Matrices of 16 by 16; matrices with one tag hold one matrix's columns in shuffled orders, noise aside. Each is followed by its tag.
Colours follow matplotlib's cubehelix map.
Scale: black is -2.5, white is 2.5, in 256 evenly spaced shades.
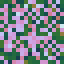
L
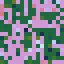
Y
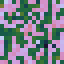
Y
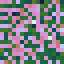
L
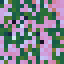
Y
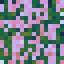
Y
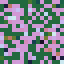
L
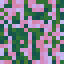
Y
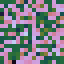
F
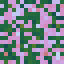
F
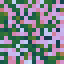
F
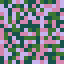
F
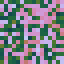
F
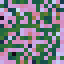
F
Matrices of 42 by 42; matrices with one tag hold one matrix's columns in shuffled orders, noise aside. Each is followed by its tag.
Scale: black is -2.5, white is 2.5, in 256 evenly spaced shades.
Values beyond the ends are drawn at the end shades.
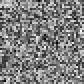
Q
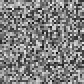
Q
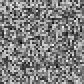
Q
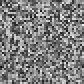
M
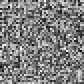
Q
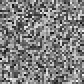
M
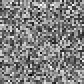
Q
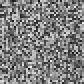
M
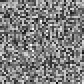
Q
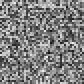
Q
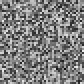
M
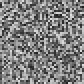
M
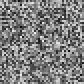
Q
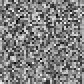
M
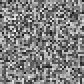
M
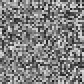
Q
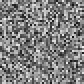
M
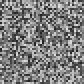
Q
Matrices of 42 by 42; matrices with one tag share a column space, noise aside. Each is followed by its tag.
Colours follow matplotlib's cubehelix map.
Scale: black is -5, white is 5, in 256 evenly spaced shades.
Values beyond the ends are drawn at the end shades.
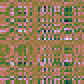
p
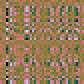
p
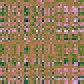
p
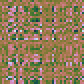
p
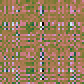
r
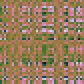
p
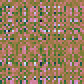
p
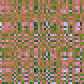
r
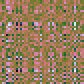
r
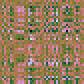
p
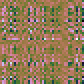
p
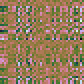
p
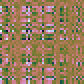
p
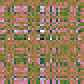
p
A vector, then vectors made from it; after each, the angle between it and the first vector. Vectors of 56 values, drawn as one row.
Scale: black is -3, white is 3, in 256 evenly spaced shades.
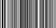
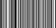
orthogonal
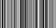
nearly parallel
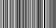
partly opposed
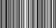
partly opposed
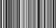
nearly opposite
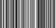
partly opposed
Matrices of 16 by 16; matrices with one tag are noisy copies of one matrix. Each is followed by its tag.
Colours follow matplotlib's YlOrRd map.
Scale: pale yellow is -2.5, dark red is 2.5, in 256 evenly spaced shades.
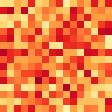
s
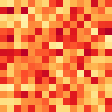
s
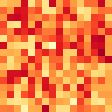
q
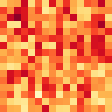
q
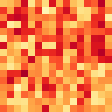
q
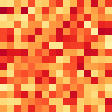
s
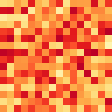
s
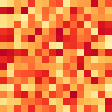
s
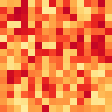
q
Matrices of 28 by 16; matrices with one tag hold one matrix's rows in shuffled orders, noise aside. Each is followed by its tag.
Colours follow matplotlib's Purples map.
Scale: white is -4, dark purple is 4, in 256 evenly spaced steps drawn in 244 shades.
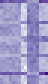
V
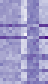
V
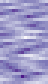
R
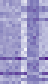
V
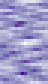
R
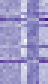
V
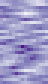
R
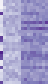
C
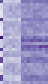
C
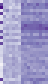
C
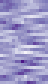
R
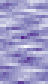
R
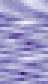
R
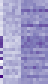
C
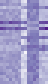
V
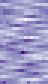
R
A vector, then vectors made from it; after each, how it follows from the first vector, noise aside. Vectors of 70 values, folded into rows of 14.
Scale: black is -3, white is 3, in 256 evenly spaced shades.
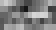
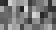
sign-scrambled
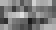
reversed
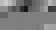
partly zeroed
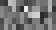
sign-scrambled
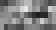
negated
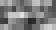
reversed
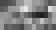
negated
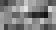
negated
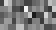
sign-scrambled
